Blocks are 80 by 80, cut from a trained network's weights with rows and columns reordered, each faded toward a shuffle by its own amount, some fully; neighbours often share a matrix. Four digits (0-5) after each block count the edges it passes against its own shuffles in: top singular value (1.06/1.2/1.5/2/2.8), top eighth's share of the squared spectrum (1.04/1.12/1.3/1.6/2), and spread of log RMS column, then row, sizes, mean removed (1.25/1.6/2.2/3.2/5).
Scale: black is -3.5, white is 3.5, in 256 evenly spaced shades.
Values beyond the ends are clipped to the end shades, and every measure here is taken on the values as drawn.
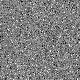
0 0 0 0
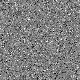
0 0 0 0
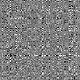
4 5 3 3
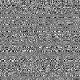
4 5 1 4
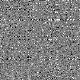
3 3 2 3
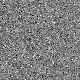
0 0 0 0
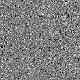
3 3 1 2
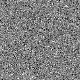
2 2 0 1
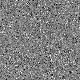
0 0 0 0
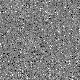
1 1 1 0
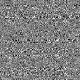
3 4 1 3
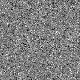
2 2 0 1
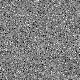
1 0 0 0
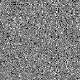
3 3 2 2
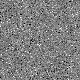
0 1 0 0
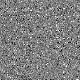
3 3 2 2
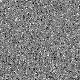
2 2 0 0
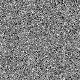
2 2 0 1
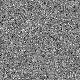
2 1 0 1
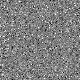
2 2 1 1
